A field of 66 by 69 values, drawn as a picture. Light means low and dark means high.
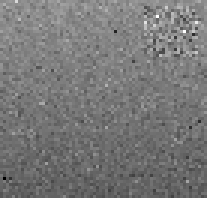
Odd rows or columns: none. Stripes: none. Slope: up to the bottom. Roughest part: top right. Histogram: heavy tails on both sides. Odd patch: rougher, in the top right.
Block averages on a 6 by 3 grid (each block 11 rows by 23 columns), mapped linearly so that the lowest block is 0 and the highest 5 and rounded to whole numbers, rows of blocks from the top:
000
111
222
333
444
555
